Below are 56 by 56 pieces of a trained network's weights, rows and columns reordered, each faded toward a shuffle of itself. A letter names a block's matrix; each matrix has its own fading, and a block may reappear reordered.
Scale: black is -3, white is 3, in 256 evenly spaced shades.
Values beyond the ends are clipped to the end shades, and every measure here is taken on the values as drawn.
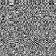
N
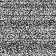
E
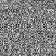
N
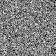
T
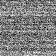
E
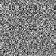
N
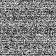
E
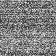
E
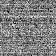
E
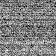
E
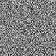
N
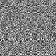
N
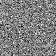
T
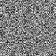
N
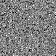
T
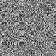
N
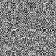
N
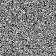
T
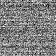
E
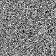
T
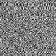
N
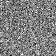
T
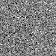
T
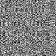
N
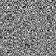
N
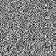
N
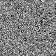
T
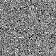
T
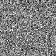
T
